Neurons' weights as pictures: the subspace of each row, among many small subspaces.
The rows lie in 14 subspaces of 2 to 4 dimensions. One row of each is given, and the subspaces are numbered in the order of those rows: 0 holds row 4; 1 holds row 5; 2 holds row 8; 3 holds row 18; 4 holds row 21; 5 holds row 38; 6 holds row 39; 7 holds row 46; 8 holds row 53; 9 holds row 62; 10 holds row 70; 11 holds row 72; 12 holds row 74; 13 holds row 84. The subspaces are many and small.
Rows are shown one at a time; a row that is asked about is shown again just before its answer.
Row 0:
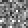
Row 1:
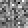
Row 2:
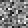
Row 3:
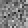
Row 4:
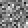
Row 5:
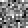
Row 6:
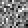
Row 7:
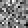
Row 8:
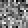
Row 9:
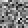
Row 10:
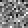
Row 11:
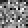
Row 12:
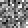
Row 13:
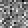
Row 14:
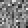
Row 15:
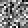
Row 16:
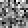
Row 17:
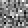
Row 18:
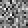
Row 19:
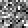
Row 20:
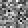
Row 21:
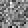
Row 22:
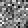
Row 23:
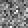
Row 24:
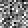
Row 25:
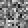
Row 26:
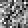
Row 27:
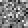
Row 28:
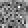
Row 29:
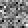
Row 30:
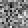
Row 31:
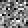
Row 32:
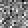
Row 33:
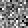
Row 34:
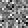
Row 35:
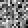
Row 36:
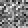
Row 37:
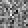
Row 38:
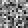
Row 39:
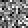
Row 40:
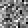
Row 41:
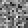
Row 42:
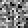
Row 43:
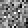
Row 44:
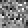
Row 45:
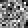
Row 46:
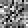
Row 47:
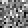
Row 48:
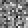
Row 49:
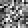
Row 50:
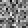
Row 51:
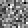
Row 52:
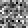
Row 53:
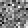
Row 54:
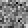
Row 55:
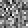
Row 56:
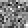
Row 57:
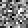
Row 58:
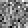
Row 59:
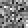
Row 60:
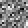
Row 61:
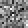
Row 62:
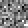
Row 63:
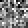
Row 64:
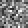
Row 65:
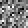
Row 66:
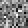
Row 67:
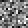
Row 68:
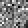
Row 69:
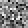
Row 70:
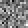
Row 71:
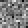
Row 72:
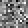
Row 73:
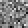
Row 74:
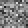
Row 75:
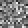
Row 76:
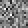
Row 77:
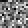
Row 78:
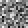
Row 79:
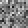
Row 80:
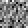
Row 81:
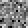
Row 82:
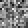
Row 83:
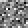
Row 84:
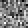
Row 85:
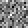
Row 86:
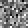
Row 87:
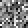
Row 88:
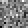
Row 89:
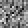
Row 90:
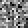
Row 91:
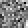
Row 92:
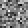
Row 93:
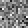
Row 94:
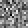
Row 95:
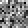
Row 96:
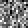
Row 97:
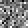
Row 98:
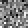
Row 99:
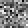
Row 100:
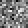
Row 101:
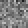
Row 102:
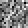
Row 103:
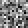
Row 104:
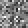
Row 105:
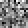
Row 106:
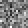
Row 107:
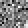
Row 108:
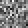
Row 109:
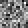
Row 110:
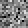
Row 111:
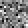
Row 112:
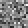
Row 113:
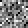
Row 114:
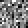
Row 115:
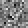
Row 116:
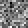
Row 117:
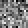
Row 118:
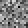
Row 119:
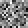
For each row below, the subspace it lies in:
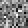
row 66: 13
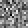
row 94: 3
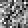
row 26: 7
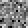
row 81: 4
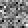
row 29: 8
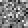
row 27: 9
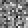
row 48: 5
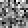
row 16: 2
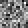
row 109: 0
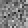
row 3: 13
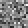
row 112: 9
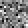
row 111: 8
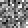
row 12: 13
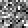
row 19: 9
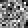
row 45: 0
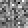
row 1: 5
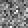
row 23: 3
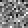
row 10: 9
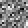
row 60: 0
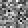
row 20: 11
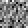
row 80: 12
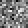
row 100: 11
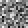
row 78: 11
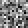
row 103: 5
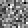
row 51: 11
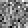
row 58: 12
